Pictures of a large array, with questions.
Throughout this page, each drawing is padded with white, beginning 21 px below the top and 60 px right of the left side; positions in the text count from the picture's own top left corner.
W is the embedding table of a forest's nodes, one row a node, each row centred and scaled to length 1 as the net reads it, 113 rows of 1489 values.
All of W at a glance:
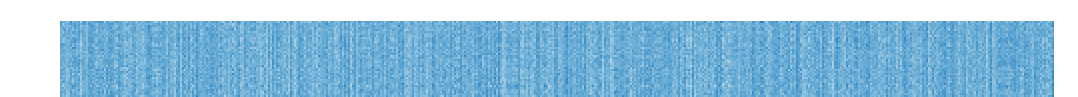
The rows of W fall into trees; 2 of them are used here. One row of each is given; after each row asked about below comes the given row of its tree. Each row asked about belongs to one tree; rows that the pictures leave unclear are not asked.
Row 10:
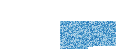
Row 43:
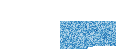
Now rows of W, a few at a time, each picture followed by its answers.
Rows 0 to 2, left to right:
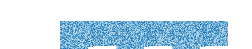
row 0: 10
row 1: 10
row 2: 10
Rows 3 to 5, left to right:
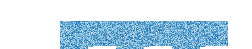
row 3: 43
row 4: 10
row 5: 43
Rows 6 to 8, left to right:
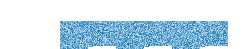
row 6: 10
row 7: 43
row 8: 43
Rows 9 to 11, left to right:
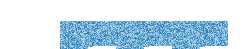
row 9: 43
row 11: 10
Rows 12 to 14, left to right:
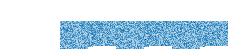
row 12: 10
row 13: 10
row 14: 43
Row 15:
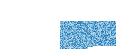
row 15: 43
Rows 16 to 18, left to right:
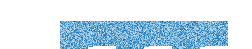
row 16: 43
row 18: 43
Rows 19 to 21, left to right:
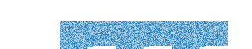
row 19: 43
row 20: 10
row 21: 43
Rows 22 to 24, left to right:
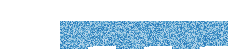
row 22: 10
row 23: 10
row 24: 43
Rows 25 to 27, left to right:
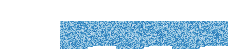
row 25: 43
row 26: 43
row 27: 43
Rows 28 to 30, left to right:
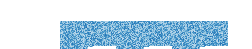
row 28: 43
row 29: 43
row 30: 43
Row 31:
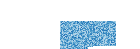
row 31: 10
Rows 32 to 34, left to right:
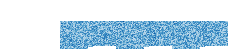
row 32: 43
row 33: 10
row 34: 10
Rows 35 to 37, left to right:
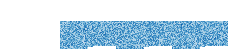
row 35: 43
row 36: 10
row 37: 43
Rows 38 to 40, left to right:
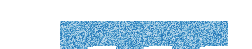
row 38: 10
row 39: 43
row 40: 43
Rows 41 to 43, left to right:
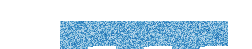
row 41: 43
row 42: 10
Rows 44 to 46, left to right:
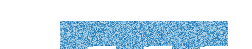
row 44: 10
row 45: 43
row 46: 43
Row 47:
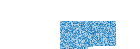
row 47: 10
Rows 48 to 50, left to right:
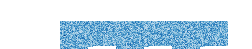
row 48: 10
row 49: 43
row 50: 10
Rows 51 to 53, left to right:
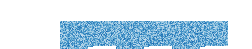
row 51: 43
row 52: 43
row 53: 43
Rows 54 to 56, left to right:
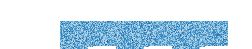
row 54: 10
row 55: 43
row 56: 43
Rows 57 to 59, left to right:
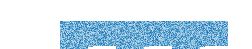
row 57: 43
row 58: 10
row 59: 10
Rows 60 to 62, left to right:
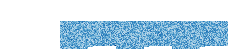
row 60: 43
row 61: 43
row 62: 10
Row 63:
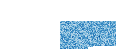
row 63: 10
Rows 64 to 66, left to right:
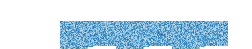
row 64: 43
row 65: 43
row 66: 43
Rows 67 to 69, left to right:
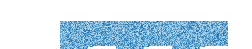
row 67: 43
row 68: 43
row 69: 43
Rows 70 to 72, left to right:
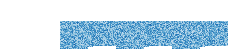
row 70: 10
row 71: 10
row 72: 10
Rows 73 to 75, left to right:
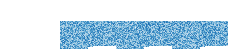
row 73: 10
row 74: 10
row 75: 10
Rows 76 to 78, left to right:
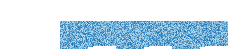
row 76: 43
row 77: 43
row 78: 10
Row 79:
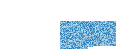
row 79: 10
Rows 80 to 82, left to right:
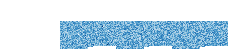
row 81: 43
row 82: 43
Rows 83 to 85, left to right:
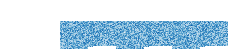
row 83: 10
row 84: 10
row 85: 10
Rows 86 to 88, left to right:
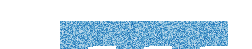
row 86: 10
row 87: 43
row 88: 10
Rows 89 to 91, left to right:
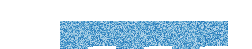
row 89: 10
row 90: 10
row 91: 43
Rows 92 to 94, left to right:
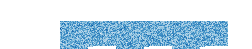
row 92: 10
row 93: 43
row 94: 10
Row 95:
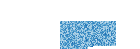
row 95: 43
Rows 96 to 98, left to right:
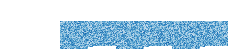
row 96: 43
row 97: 43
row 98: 43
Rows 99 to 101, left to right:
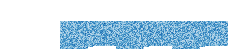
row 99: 43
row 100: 43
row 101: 10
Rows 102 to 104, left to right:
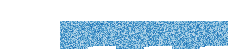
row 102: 10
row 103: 10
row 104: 43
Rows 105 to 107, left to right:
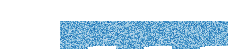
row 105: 10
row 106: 10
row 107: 10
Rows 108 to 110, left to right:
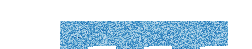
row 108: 10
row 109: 43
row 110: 10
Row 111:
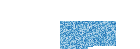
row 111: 43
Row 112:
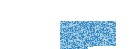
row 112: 10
